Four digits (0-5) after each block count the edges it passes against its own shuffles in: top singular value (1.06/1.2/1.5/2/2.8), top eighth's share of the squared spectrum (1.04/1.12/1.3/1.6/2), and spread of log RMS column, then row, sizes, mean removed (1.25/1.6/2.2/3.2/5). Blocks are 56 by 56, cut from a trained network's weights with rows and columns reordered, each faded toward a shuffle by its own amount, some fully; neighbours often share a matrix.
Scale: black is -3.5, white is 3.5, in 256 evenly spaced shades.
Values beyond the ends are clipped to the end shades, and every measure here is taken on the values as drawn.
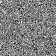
0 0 0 0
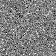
0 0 0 0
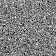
0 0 0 0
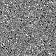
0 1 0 0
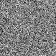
0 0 0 0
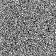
0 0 0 0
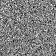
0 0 0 0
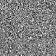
3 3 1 1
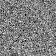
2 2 0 0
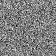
2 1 0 0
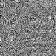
3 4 1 2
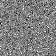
1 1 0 0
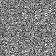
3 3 1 1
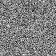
2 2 0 0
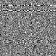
4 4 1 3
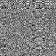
4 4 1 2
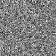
3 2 1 1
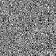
3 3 1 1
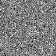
2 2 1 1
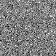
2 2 0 1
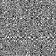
3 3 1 2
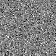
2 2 0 0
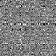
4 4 2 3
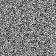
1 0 0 0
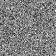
2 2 0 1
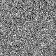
2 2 0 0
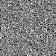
2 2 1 1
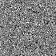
2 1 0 0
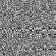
4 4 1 3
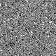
1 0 0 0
